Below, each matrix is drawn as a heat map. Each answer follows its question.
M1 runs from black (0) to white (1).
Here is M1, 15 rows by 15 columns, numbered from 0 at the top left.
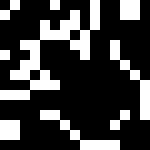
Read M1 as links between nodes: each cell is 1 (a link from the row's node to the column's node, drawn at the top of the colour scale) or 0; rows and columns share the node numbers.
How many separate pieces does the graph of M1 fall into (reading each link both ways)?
1
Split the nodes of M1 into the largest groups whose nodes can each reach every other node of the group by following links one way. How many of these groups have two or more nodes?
1
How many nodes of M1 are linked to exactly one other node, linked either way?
1
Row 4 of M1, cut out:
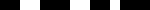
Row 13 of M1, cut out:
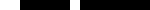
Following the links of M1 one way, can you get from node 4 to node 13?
yes
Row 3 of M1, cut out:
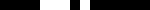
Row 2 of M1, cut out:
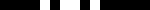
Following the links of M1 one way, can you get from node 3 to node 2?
yes
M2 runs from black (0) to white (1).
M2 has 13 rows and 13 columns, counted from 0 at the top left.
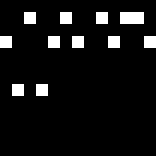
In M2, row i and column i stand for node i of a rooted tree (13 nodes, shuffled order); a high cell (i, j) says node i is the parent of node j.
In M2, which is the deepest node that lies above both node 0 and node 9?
3
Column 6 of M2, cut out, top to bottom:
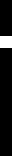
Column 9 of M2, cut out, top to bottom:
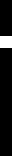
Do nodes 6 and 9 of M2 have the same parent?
yes
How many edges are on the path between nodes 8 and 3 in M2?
3
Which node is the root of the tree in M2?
7
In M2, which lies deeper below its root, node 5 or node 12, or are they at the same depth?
the same depth
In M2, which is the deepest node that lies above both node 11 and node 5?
1
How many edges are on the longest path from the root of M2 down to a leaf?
2
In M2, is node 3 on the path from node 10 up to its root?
no
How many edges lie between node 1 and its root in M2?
1
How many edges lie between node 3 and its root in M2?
1
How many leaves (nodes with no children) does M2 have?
10
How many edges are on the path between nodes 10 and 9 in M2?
4
